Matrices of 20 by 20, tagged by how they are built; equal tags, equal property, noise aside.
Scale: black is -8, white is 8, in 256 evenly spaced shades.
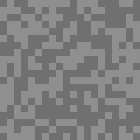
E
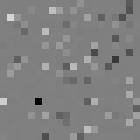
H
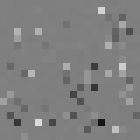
H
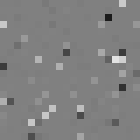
H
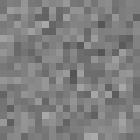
E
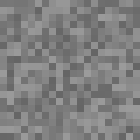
E
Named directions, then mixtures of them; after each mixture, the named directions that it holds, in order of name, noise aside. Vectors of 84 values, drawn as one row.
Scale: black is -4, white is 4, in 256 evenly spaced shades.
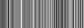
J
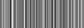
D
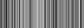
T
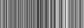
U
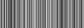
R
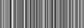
D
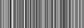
D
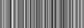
D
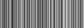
D, J, U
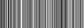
D, J, R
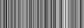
T, U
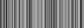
T, U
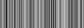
J, T, U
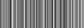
D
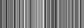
D, T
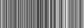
U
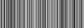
R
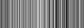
T, U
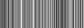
J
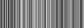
J, R, T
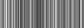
T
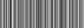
D, R, U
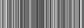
T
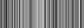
T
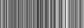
U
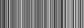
J, U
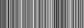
J
